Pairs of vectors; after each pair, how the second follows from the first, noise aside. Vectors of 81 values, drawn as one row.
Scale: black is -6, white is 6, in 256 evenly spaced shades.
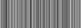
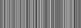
shuffled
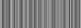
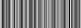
scaled up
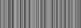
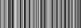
scaled up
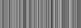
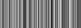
scaled up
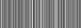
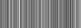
shuffled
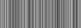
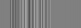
partly zeroed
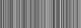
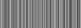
shuffled
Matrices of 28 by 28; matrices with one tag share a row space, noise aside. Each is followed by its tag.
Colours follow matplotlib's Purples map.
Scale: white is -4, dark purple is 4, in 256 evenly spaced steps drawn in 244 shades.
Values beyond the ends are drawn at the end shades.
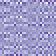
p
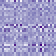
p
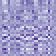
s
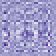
s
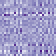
p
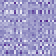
p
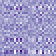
p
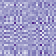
p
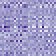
p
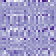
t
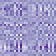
p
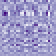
s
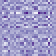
s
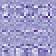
s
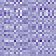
p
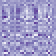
s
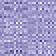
p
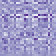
s
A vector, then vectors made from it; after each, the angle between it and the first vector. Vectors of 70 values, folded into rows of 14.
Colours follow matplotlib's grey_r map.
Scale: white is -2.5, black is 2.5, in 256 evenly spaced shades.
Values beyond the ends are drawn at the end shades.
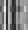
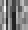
nearly parallel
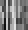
nearly opposite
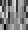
partly opposed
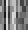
nearly opposite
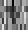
partly aligned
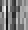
nearly parallel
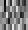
partly opposed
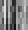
nearly parallel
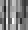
nearly opposite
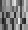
orthogonal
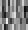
partly opposed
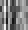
nearly parallel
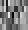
partly aligned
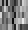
partly aligned
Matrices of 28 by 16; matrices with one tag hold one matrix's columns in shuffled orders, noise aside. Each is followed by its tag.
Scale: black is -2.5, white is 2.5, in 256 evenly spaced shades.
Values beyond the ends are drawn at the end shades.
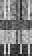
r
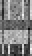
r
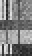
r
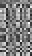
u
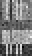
r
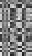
u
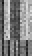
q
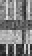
r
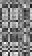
u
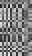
u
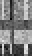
r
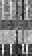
r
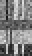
r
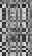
u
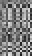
u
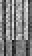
q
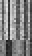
q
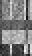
r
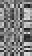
u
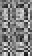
u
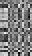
u
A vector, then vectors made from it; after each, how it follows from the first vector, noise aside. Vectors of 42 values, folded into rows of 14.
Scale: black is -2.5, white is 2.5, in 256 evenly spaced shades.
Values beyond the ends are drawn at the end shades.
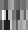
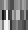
negated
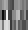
negated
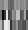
negated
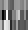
negated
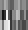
negated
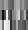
negated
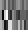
sign-scrambled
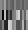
sign-scrambled
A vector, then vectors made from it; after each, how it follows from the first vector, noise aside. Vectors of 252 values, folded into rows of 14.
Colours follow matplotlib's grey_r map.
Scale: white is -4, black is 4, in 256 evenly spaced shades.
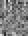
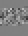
partly zeroed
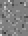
partly zeroed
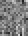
reversed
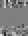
partly zeroed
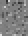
partly zeroed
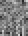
reversed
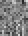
reversed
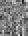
reversed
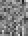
reversed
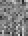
reversed
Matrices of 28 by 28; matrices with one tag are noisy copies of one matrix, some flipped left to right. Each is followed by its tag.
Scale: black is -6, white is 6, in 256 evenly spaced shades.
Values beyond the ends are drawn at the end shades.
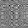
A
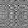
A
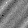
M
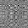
A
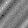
M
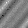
M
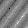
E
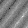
E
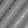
E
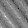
E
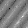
E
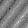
E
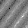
E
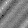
M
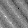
E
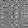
A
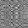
A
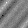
M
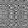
A
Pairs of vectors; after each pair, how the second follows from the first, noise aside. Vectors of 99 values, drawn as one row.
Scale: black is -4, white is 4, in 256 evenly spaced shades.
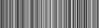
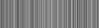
shrunk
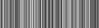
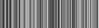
wrapped around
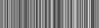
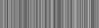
shrunk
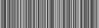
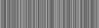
shrunk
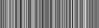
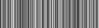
wrapped around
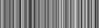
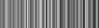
wrapped around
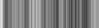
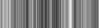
wrapped around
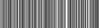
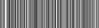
wrapped around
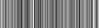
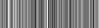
wrapped around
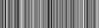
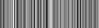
wrapped around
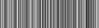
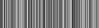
wrapped around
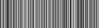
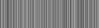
shrunk
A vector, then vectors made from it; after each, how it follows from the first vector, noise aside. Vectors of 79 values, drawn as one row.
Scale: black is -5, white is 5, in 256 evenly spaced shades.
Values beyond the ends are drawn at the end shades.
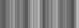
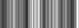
scaled up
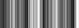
scaled up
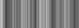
reversed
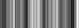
scaled up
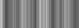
reversed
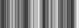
scaled up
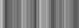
reversed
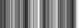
scaled up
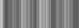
reversed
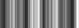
scaled up
